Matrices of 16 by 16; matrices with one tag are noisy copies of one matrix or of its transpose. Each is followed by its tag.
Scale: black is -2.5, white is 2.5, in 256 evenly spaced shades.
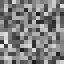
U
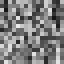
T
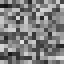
T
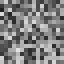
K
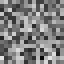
K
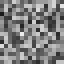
U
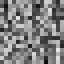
T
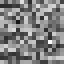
T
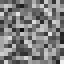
U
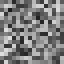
U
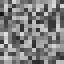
U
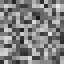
U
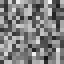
T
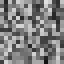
T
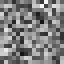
U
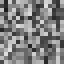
T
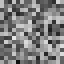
K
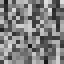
T
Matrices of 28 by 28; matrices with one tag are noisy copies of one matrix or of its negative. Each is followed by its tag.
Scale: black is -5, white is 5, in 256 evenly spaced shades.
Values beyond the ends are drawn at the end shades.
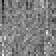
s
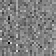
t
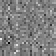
t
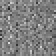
t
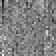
s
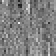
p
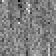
p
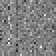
t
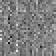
t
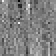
p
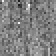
p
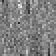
p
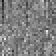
s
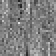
p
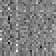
t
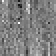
p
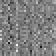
t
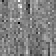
p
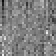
s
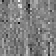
p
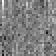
s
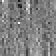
p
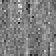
p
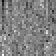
s
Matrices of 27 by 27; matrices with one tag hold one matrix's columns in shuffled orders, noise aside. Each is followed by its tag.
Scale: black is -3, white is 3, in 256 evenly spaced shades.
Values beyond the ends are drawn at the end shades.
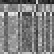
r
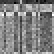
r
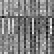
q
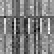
q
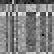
r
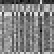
r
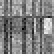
q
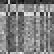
r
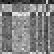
r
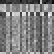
r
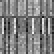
q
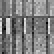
q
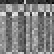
r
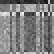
r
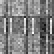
q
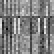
q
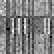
q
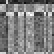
r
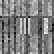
q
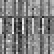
q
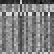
r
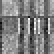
q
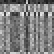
r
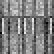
q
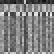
r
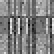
q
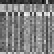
r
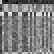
r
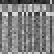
r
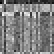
r
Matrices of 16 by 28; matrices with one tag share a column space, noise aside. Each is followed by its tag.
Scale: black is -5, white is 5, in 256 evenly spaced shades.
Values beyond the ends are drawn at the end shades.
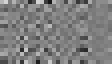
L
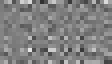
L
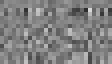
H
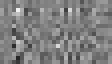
H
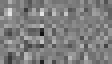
H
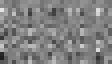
H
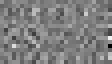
H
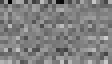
L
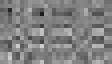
H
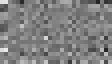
L
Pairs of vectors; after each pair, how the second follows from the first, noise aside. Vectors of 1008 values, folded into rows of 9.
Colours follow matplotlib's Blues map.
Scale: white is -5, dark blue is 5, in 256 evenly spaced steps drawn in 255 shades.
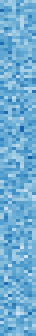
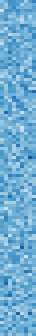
sign-scrambled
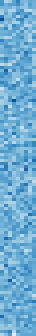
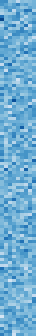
sign-scrambled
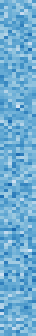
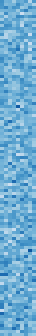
sign-scrambled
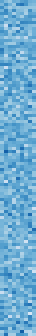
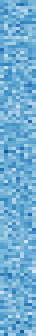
copied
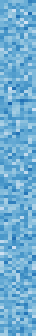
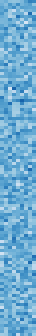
copied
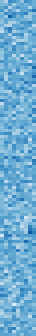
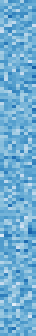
copied
